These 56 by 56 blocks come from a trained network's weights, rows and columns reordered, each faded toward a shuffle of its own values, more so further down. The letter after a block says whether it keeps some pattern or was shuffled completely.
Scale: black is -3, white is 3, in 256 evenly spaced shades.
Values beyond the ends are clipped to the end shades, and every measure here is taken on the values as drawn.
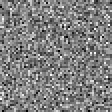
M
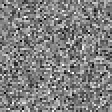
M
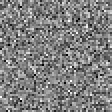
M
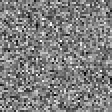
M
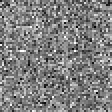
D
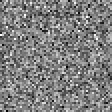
M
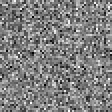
D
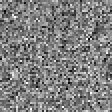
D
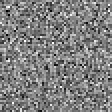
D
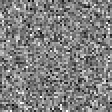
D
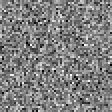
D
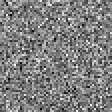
D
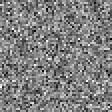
M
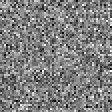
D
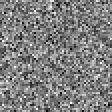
M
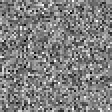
M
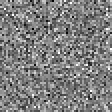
D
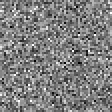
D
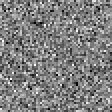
M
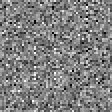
D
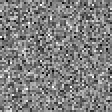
M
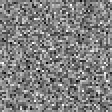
M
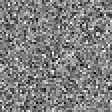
M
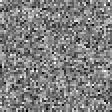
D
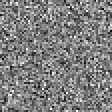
M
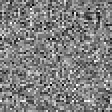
D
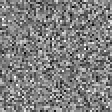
D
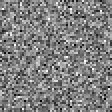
M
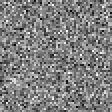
M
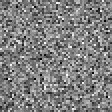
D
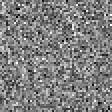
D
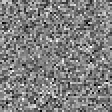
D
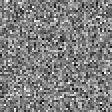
M
